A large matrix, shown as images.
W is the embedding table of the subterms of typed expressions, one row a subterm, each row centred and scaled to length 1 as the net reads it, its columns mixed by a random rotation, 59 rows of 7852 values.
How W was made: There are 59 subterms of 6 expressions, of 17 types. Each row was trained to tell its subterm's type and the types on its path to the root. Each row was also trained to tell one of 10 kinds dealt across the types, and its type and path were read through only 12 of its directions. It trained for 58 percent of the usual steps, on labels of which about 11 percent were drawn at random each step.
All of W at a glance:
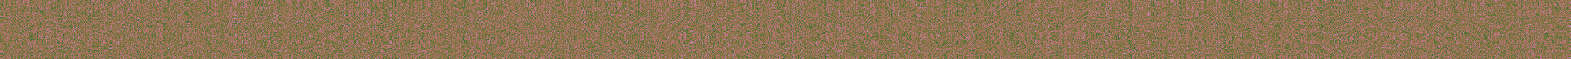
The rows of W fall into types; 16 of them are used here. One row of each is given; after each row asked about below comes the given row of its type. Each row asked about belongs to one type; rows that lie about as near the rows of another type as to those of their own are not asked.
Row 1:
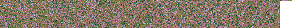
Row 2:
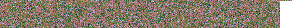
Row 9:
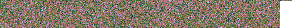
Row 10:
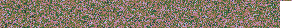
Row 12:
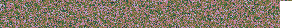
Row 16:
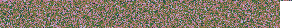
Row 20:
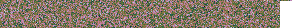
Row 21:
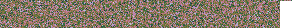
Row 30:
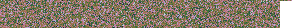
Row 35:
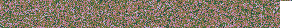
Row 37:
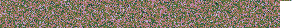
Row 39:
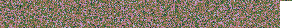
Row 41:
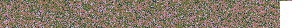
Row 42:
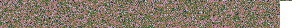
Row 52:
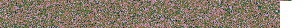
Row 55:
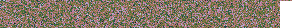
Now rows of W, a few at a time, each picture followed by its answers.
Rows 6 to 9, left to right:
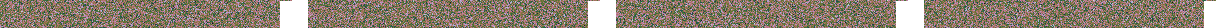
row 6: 41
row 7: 37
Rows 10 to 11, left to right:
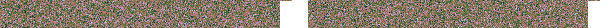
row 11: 42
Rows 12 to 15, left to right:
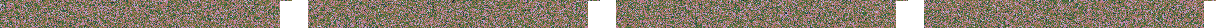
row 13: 21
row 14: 42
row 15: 42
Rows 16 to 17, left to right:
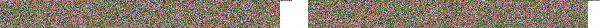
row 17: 9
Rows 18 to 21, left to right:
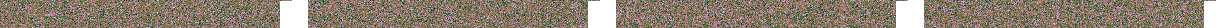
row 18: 2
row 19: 30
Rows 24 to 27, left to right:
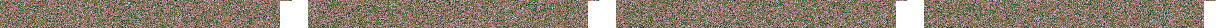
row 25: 52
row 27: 10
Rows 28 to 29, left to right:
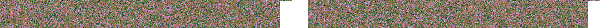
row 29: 9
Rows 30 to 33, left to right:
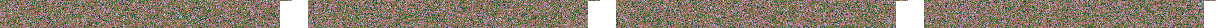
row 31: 41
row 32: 55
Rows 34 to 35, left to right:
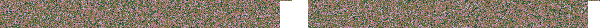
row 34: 52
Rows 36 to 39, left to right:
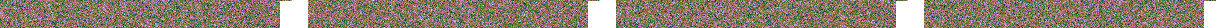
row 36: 37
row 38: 20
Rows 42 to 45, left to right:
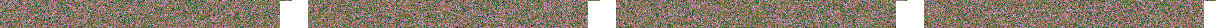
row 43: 41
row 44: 52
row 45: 55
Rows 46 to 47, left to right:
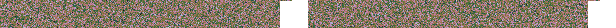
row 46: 30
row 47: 55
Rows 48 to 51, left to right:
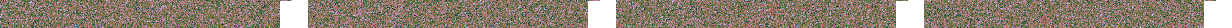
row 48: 9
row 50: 16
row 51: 16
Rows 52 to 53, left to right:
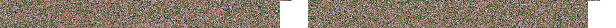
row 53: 35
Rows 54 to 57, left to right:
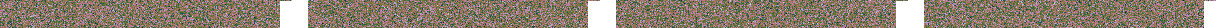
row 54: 12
